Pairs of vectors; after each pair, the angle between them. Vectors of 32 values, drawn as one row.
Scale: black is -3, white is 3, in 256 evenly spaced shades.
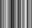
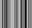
nearly opposite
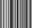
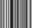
nearly parallel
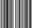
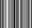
nearly opposite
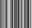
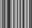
nearly opposite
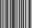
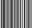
partly opposed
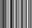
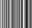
orthogonal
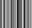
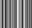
nearly opposite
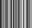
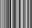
orthogonal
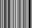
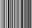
orthogonal
